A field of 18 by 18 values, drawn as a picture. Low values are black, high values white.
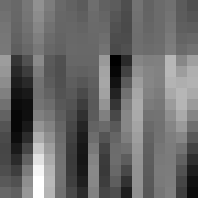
On average the colour sits 40% of the way up the scale. The top part is calmer, up to a seam about 30% of the way down. Streaks run downward.
